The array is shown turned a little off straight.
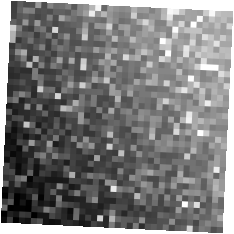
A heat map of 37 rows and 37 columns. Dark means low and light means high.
The ninth with the highest average is the top right. Fine speckle covers the field. Neither half mirrors the other. The bottom left is the ninth with the lowest average. No regular stripes run through it. Values rise toward the top right.
